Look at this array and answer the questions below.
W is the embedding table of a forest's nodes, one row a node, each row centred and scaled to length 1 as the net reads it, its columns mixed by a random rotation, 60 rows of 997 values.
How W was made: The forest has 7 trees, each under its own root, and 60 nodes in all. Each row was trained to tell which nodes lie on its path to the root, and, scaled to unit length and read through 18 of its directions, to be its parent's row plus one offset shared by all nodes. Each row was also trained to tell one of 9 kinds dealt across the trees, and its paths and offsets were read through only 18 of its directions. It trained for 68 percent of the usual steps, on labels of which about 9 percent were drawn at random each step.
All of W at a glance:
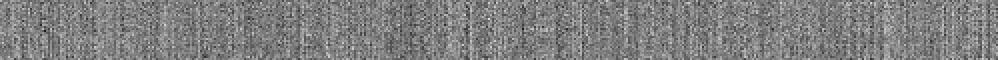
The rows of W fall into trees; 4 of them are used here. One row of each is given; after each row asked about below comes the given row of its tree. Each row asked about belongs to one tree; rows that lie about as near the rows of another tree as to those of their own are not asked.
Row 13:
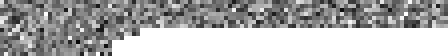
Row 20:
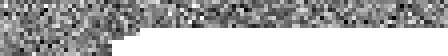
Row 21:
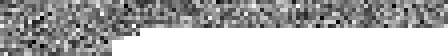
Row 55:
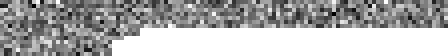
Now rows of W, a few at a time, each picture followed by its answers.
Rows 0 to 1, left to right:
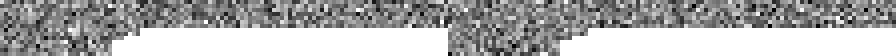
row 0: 21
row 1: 13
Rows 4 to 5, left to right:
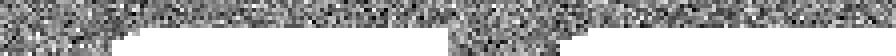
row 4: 21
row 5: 20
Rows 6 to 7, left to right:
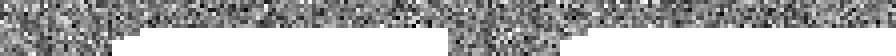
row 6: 13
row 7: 13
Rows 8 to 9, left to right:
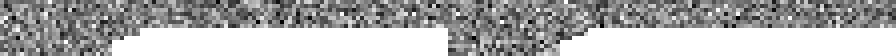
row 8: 55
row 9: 55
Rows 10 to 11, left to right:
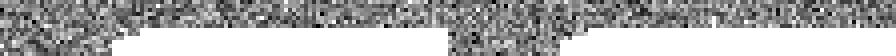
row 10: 13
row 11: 21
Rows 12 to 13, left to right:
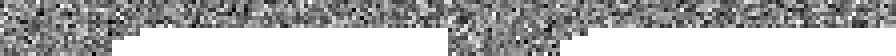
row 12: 55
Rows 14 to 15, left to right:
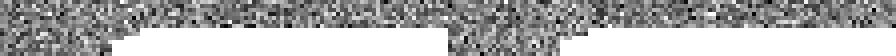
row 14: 20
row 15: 55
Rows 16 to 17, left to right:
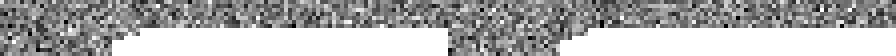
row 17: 21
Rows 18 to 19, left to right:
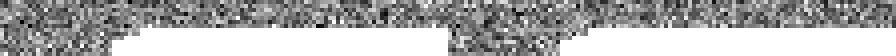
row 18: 55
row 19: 55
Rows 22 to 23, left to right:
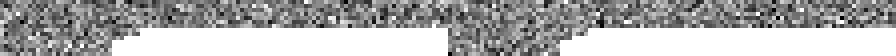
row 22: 55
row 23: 13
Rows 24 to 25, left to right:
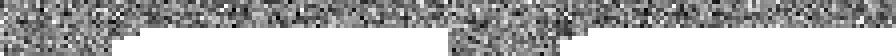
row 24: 55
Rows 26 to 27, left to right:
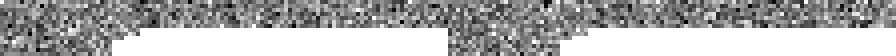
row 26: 13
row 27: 13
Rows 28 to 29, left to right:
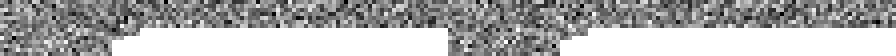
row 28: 21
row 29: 13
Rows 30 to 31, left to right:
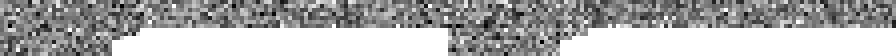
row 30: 20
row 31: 55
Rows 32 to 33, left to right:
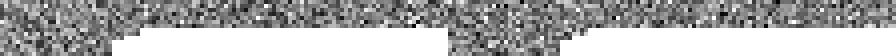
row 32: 13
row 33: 13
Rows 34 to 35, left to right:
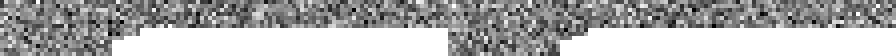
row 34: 55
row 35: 20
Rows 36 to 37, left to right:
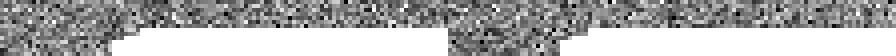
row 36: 21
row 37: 20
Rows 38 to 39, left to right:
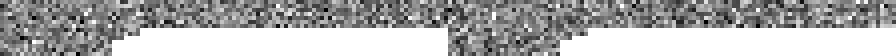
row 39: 13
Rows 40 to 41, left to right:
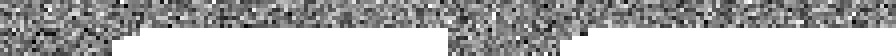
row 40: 20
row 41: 13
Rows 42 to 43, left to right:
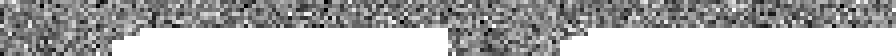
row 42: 13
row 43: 13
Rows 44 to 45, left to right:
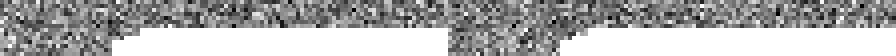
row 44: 55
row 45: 21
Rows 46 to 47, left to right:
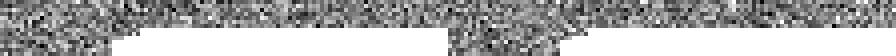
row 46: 21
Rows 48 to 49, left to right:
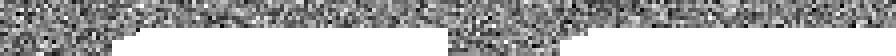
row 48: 20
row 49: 21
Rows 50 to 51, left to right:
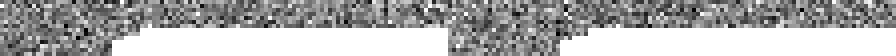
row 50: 20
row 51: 55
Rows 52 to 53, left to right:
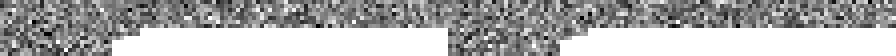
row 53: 20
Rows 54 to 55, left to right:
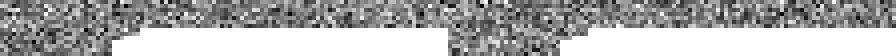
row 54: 20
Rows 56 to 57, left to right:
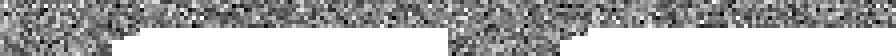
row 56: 20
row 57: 20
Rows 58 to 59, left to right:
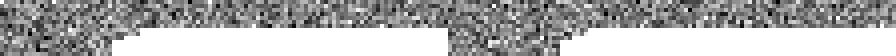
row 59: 13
